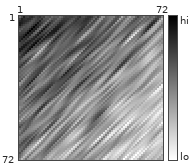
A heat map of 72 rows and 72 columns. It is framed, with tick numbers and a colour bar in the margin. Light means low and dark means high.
The field climbs toward the top left. Streaks slant up to the right. No row or column stands out. The ninth with the highest average is the top left.
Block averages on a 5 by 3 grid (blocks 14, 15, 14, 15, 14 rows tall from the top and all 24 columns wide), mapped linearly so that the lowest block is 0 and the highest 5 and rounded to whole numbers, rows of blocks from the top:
543 | 432 | 421 | 320 | 210
